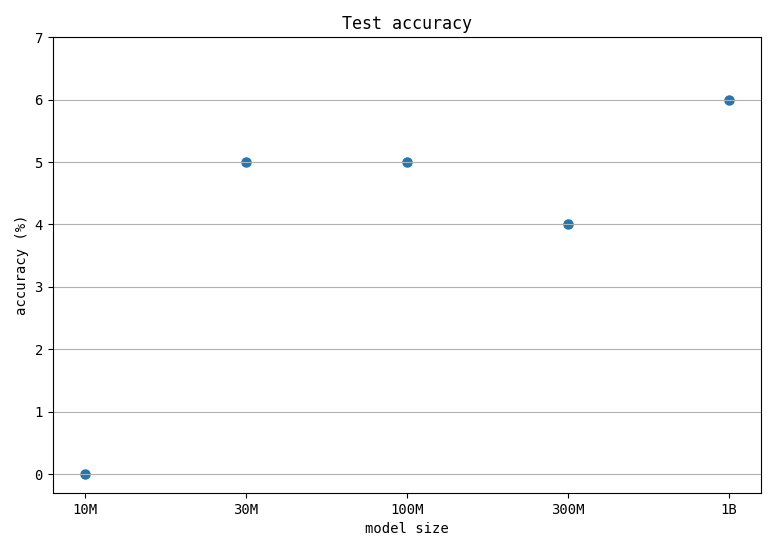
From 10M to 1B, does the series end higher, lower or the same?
higher
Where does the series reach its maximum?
1B
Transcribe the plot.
Title: Test accuracy
x-axis: model size, ticks 10M 30M 100M 300M 1B
y-axis: accuracy (%), ticks 0 1 2 3 4 5 6 7
Values:
0 5 5 4 6
